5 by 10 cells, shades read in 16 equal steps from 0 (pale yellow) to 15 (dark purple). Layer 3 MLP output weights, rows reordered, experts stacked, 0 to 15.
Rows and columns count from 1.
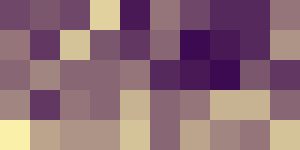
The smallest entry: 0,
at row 5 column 1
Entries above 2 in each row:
9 10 10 10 9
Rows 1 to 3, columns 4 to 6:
2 14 8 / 10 12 9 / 9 8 13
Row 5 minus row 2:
-8 -7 3 -4 -9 0 -10 -7 -5 -3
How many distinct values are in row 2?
9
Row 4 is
7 12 8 9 4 9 8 4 4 9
